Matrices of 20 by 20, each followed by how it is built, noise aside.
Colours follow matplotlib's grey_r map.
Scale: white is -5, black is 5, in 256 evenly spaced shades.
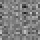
low rank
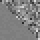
upper triangular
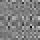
low rank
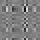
low rank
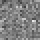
low rank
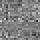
low rank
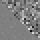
upper triangular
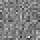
low rank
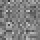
low rank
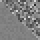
upper triangular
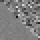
upper triangular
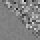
upper triangular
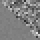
upper triangular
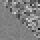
upper triangular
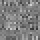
low rank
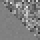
upper triangular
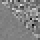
upper triangular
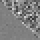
upper triangular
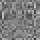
low rank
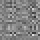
low rank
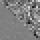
upper triangular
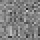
low rank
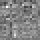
low rank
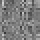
low rank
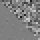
upper triangular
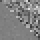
upper triangular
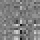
low rank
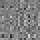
low rank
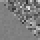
upper triangular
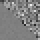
upper triangular
